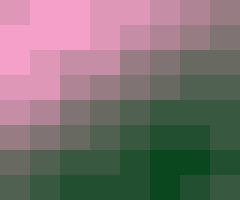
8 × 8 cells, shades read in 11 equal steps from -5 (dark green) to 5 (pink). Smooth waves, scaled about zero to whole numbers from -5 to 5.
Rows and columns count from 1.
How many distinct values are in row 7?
5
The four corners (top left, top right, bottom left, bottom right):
4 1 -2 -3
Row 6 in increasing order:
-4 -4 -3 -3 -2 -1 0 1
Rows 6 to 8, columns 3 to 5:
-1 -2 -3 / -3 -3 -4 / -4 -4 -4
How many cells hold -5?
3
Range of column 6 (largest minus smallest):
8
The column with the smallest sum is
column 7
